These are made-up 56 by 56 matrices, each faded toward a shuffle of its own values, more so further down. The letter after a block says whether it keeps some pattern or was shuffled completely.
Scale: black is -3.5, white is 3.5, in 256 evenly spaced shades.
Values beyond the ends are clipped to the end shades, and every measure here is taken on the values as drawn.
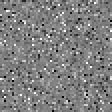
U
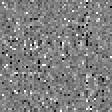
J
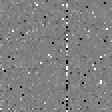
J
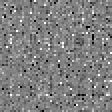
J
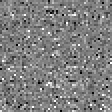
J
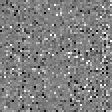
J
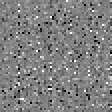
J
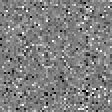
J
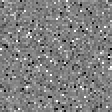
U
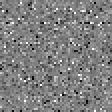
J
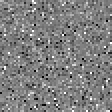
U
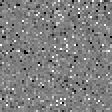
U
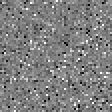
U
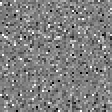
J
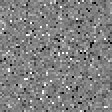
U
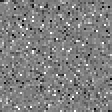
U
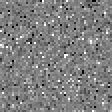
U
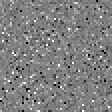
U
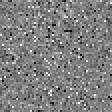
U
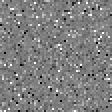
U
